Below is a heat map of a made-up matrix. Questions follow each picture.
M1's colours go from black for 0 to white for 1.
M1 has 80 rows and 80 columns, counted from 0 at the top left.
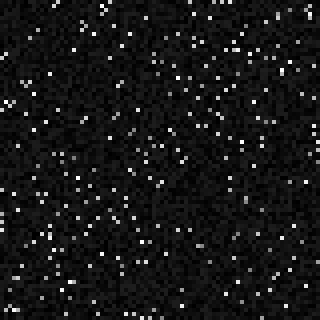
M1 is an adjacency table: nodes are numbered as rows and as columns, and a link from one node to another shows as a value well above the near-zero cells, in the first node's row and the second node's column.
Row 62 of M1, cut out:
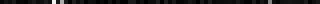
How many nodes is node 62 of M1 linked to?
3
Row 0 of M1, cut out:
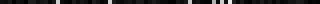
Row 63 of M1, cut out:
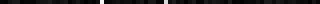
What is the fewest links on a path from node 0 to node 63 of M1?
6
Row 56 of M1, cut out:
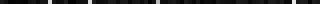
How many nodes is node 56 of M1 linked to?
4
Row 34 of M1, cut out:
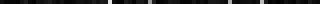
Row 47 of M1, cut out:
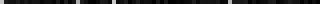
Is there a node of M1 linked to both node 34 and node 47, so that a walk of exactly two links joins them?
yes
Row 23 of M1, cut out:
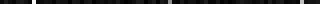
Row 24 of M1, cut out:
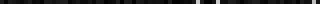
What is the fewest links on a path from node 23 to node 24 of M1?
5
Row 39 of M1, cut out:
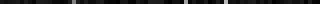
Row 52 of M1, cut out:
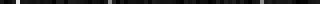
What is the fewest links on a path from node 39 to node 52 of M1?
6
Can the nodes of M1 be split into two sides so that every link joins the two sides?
no
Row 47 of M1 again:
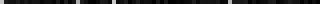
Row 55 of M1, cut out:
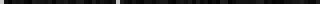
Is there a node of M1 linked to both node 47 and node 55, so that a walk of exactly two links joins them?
yes
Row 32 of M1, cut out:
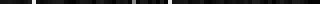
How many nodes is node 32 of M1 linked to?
3
